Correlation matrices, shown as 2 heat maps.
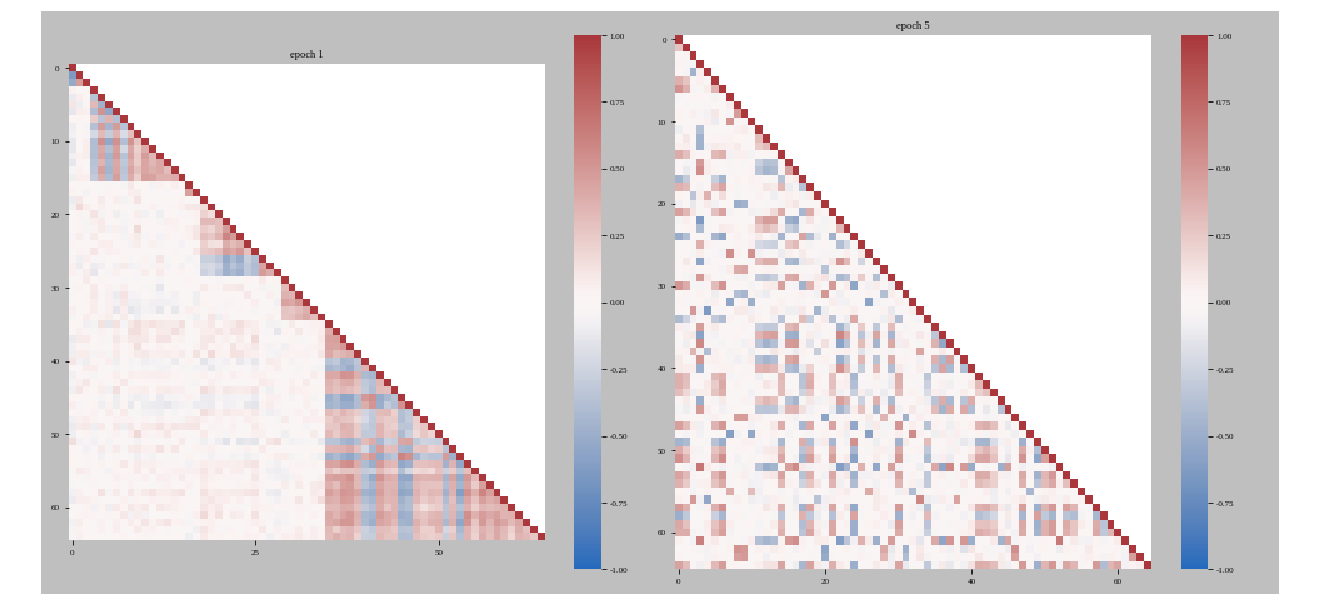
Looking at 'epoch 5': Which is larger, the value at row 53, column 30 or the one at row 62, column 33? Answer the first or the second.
the first
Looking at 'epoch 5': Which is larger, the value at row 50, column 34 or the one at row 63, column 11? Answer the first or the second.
the second
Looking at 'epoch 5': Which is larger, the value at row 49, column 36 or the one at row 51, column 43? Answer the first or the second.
the second
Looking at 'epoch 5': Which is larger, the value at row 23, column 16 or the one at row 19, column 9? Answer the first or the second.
the second
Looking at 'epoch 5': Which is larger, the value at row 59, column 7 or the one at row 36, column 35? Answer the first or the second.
the first
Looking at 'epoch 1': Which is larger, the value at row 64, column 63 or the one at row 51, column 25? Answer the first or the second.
the first
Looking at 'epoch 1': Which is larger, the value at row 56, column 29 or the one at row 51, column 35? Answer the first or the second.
the first
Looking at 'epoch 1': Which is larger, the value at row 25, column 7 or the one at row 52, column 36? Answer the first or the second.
the second
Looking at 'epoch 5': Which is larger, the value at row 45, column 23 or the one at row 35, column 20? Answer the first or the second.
the second
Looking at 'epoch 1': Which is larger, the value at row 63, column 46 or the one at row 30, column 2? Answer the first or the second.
the second
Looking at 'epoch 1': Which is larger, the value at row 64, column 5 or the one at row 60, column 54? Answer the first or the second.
the second
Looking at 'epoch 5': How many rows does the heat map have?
65
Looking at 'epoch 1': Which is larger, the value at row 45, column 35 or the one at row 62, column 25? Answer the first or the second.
the second
